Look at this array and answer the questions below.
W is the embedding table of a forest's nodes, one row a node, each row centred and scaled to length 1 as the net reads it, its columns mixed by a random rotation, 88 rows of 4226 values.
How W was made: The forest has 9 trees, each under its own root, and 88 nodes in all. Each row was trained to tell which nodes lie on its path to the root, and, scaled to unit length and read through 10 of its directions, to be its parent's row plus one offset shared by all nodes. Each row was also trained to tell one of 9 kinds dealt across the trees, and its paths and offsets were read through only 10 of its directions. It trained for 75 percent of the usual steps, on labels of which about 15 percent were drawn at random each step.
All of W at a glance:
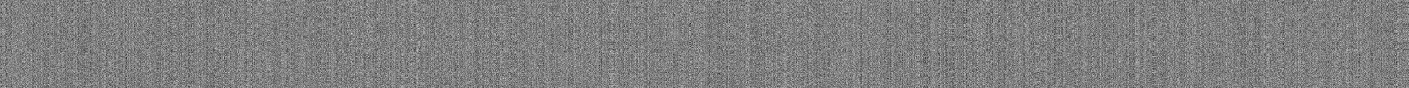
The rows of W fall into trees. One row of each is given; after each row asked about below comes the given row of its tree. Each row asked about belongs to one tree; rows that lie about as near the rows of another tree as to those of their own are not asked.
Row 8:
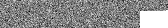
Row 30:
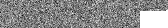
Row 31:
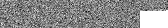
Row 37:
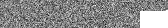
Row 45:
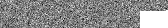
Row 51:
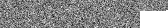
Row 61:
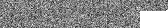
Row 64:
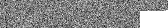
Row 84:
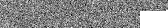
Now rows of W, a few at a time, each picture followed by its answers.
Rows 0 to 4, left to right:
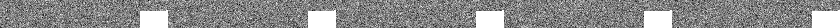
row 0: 8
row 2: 30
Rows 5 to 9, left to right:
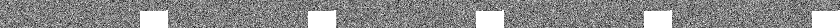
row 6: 84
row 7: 61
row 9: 31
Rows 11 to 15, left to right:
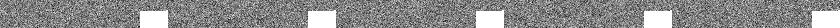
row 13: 45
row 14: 84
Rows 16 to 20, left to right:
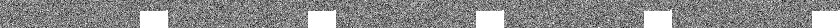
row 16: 84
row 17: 61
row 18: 64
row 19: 45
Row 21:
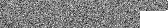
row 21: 64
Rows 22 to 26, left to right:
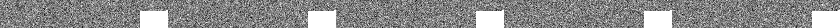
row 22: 51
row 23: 30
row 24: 61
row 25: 64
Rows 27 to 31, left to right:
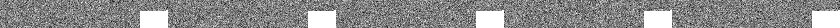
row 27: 64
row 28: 61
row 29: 31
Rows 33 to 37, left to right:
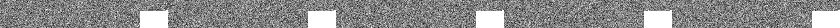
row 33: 45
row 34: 31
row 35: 84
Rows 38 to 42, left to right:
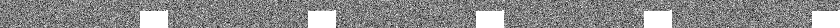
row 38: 31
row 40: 8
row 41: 45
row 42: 30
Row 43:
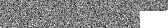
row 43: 61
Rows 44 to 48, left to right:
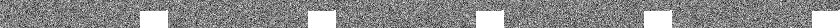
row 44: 30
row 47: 31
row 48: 37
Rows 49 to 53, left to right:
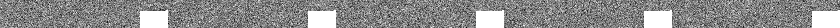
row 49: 61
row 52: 31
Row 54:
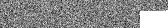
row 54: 8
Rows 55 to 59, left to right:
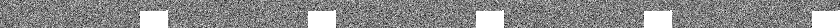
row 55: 64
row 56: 84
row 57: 8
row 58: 8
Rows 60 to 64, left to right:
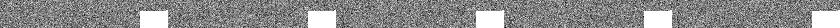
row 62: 64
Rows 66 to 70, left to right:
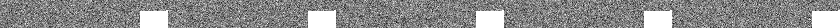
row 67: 37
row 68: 64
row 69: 31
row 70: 61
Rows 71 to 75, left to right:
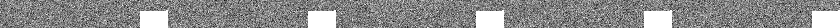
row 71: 45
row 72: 84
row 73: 8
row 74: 31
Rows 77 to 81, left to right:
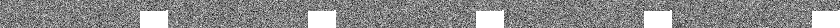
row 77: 61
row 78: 51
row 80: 84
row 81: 64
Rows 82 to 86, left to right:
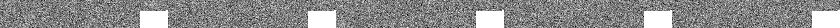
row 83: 31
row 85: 8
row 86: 64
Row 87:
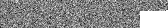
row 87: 8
